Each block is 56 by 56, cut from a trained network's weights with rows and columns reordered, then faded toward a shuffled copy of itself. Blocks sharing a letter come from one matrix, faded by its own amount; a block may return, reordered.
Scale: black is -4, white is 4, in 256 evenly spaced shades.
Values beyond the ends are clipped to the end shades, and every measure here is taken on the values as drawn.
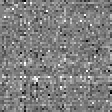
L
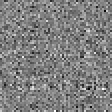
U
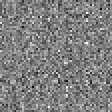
U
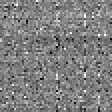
L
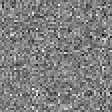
U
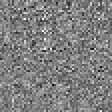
U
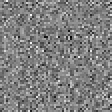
U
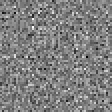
U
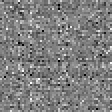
L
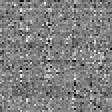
L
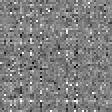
L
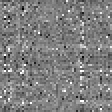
L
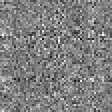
U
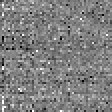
L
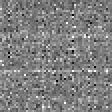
L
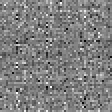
L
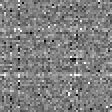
L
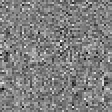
U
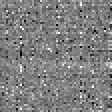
L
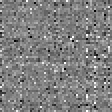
L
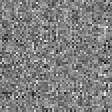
U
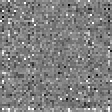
L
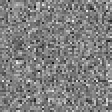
U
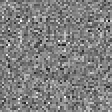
U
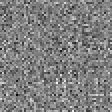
U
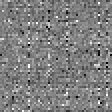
L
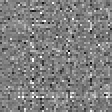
L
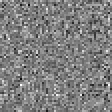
U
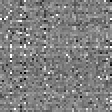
L
